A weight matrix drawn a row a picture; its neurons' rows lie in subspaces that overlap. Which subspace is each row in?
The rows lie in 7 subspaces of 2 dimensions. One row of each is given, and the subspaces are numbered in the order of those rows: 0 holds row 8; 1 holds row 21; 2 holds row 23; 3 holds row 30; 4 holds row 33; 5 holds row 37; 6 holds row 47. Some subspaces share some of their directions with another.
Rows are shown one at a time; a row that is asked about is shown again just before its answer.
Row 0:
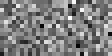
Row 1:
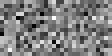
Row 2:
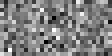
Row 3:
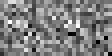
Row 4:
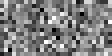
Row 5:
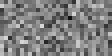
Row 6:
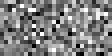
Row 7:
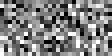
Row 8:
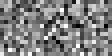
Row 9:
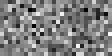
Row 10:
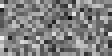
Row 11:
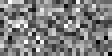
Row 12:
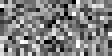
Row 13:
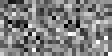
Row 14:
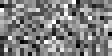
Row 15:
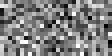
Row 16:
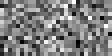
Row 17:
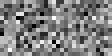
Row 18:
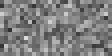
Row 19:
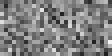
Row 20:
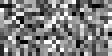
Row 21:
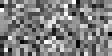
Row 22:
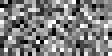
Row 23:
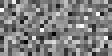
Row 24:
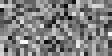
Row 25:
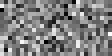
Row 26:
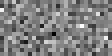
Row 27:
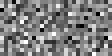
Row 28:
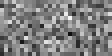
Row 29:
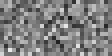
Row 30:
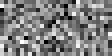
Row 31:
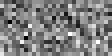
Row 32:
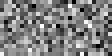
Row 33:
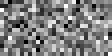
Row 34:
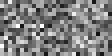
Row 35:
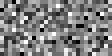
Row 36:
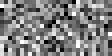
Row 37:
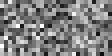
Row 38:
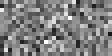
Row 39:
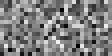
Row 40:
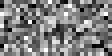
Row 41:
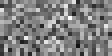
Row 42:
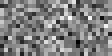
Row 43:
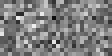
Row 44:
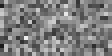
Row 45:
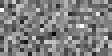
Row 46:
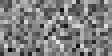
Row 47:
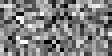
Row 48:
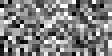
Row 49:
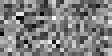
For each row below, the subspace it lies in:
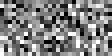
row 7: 4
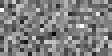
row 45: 2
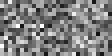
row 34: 5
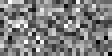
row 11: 4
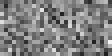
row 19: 1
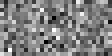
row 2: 1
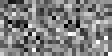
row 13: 4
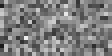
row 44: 3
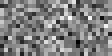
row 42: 2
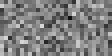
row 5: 5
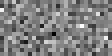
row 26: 2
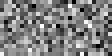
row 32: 3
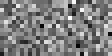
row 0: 3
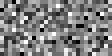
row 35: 2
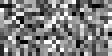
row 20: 6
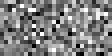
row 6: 5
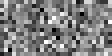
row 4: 1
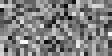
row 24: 6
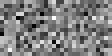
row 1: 6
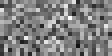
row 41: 0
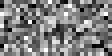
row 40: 3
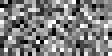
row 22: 4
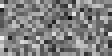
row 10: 0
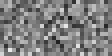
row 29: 0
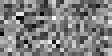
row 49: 6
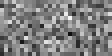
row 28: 4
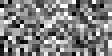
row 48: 5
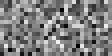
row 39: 0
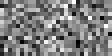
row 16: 2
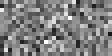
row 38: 1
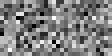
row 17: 6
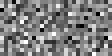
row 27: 2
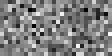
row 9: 5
